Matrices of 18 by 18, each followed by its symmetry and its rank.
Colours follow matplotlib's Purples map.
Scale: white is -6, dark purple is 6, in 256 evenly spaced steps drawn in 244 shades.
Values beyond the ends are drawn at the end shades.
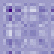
symmetric, rank two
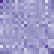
symmetric, rank three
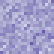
symmetric, full rank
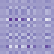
neither, rank one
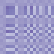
symmetric, rank one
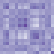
symmetric, rank two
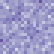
symmetric, full rank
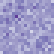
symmetric, full rank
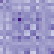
symmetric, rank three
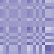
symmetric, rank one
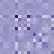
symmetric, rank three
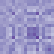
symmetric, rank two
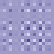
symmetric, rank one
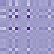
symmetric, rank one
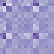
symmetric, rank two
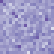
symmetric, full rank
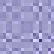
symmetric, rank two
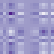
neither, rank one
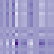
neither, rank one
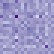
symmetric, rank three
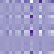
neither, rank one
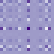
symmetric, rank one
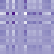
neither, rank one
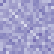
symmetric, full rank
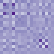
symmetric, rank three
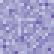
symmetric, full rank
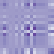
symmetric, rank one
